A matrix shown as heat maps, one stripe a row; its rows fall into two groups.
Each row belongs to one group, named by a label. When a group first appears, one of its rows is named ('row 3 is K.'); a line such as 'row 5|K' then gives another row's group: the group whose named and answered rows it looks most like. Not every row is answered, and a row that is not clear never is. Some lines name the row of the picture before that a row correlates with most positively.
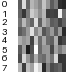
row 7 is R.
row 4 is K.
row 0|K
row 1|R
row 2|K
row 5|K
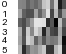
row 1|K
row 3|R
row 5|R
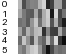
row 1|K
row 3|R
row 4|K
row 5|R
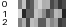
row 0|K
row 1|R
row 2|K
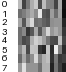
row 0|R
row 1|R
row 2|R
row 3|K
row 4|R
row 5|K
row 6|K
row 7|K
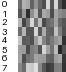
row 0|K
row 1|K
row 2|R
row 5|K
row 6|R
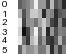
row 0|R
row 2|R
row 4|R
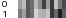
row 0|K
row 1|K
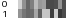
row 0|R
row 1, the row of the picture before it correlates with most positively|1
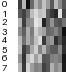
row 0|K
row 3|R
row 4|R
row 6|R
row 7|R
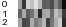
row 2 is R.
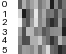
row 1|R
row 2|R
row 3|R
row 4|R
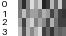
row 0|R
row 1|K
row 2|R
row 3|R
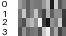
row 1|K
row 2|R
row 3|K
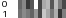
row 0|K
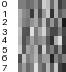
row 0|K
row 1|K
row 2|R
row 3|R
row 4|R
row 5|R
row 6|K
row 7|K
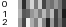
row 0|R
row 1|R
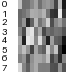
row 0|R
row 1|R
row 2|K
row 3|R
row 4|R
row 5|K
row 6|K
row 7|R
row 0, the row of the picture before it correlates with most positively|1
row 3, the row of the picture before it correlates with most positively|0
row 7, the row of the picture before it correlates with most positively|1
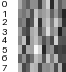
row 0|K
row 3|K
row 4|K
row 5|R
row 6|K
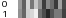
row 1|R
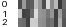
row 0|K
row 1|R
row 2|R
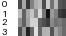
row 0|K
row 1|R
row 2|R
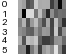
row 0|K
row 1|R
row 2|K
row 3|K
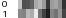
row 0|R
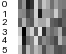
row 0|K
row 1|K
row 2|K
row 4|R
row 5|R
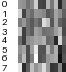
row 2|K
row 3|R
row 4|R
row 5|K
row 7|R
